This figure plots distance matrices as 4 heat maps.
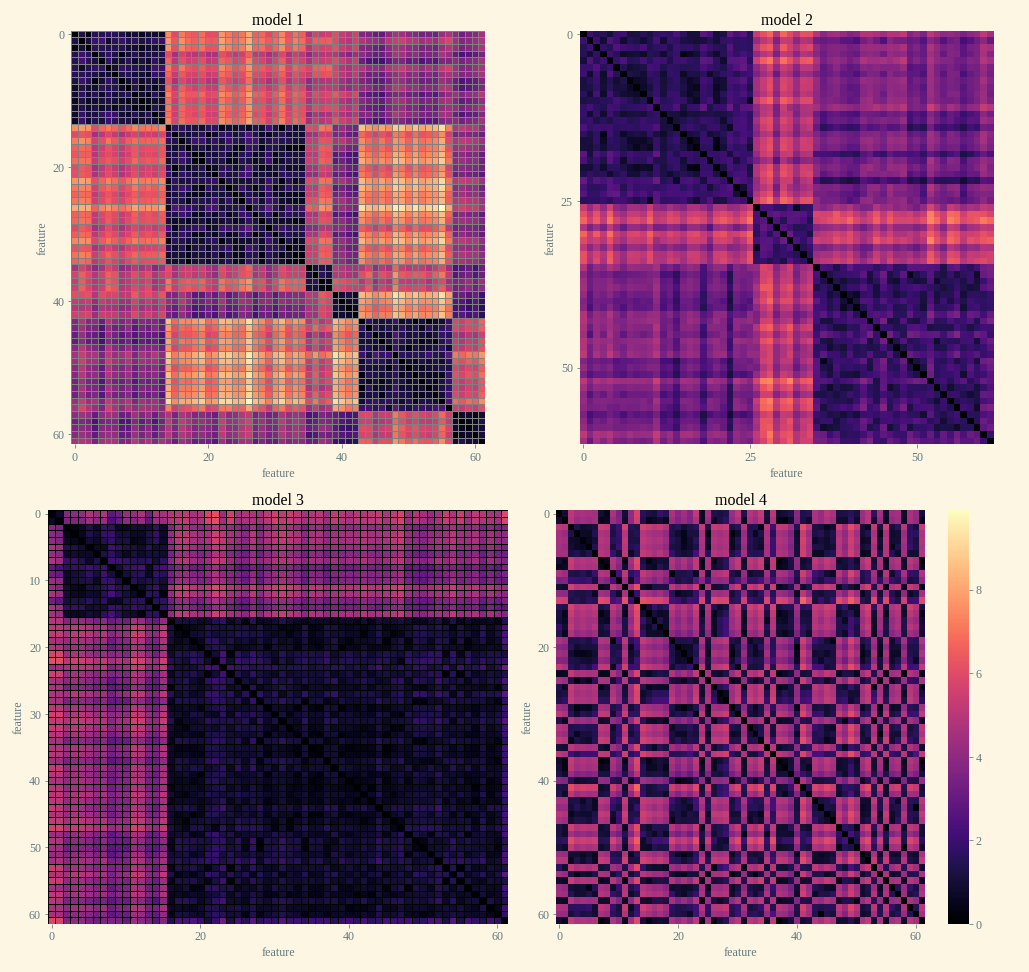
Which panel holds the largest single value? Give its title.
model 1
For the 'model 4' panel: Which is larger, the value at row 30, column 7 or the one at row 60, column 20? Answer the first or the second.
the first
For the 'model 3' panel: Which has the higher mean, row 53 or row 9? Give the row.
9
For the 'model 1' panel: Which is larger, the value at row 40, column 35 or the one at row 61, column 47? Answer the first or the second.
the second
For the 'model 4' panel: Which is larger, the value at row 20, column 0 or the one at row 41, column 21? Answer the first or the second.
the second
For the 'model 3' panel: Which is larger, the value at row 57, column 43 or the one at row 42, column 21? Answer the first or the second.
the second
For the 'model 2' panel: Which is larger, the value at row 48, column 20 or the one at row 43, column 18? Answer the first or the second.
the first
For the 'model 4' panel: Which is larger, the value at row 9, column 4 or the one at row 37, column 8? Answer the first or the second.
the first
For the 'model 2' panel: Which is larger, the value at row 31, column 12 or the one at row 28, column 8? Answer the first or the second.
the second
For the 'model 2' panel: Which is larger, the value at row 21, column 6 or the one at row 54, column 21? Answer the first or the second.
the second
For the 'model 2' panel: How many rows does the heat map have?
62
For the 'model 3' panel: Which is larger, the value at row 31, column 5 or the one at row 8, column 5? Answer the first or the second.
the first
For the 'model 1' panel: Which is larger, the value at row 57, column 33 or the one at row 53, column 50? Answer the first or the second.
the first
